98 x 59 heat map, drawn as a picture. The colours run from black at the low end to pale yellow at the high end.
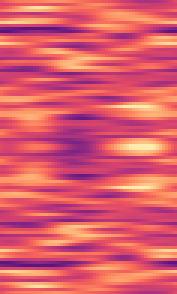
It is mirror symmetric from top to bottom. The centre is the ninth with the lowest average. No overall slope runs across the table. The ninth with the highest average is the middle right.
